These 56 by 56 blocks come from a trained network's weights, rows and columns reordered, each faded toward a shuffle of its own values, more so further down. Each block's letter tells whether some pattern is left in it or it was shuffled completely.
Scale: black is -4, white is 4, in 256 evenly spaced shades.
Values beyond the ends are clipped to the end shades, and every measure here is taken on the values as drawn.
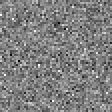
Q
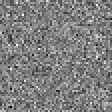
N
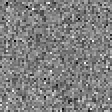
N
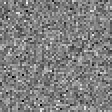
Q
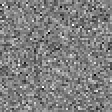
Q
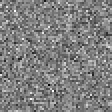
Q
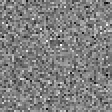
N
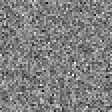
Q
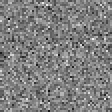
N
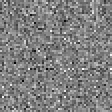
N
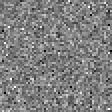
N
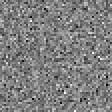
Q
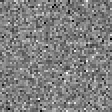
Q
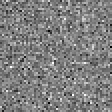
N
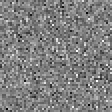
Q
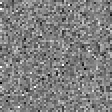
N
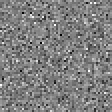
N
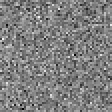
Q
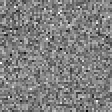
Q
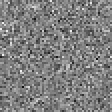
N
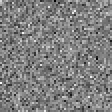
Q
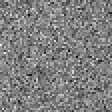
Q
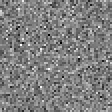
Q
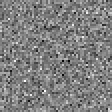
Q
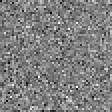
Q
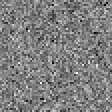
N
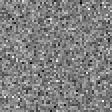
Q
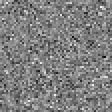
N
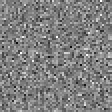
N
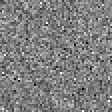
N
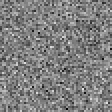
Q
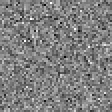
N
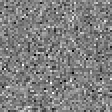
Q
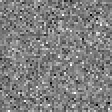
Q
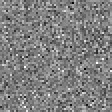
Q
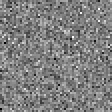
Q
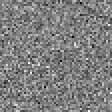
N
